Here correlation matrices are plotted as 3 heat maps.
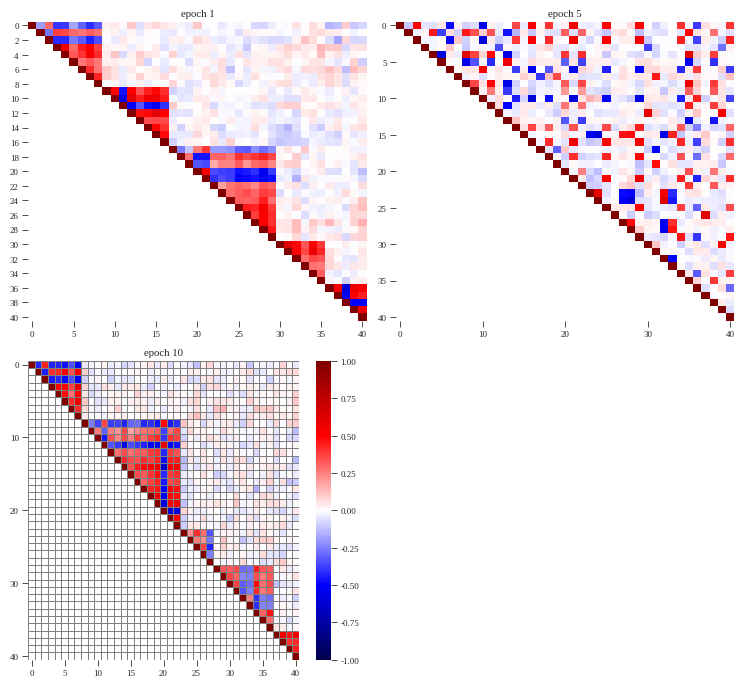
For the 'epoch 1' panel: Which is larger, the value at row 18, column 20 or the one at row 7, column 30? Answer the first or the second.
the second
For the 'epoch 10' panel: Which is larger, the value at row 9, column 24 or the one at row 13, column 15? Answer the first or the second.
the second
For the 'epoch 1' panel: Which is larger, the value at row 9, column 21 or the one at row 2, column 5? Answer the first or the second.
the first
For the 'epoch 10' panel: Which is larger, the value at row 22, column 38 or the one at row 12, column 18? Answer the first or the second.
the second
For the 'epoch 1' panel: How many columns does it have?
41
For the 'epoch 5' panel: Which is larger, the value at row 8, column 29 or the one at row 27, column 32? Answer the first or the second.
the first
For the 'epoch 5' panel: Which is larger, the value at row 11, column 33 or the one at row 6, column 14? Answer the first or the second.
the first
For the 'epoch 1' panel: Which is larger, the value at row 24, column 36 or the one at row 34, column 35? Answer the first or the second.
the second
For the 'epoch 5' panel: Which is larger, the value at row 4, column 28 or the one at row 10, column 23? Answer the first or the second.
the second
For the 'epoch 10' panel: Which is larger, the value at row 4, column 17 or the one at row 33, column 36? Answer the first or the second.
the first
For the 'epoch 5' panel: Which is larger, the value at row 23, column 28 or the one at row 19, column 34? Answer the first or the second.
the second
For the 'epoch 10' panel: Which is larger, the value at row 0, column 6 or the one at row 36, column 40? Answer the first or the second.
the second
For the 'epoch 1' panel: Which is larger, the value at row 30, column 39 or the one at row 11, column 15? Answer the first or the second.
the first
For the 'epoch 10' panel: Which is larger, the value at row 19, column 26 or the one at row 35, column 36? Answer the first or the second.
the second
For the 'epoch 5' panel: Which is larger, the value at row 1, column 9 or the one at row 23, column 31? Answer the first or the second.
the first
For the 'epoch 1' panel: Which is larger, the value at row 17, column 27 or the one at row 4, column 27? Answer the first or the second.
the second
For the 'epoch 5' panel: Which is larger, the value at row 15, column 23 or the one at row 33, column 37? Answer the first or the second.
the second
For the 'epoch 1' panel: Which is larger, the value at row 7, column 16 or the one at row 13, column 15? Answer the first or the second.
the second
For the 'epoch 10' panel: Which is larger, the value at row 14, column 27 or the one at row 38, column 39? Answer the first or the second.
the second
